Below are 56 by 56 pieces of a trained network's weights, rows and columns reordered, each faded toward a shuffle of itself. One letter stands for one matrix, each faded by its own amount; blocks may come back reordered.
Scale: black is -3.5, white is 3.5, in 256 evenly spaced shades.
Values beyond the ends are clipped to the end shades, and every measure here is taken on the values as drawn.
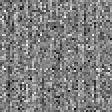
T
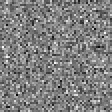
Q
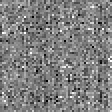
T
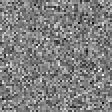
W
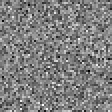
W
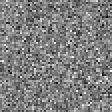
W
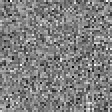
Q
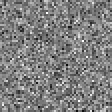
W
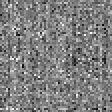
T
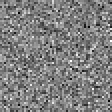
W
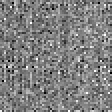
T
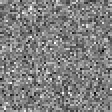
W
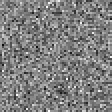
W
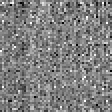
T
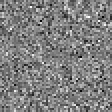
Q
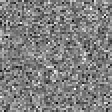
Q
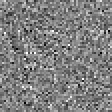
Q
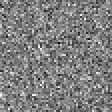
W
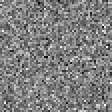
W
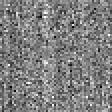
T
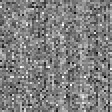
T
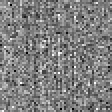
T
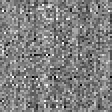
T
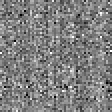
T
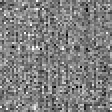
T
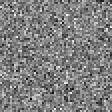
W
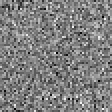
Q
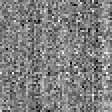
T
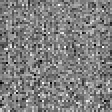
T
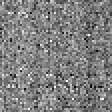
T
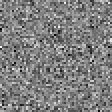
Q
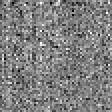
T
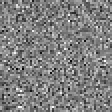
Q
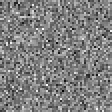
W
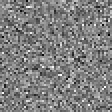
Q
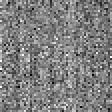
T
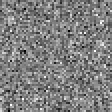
W
